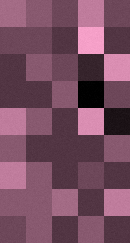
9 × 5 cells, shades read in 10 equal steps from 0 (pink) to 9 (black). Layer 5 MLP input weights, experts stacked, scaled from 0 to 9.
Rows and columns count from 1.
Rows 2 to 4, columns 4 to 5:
0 6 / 7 1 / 9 5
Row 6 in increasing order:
4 4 6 6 6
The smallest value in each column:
2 4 3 0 1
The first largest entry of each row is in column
3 3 4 4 5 2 3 4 3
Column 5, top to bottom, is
5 6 1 5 8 4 6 2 6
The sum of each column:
37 41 47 40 43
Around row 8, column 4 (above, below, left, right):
5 4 3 2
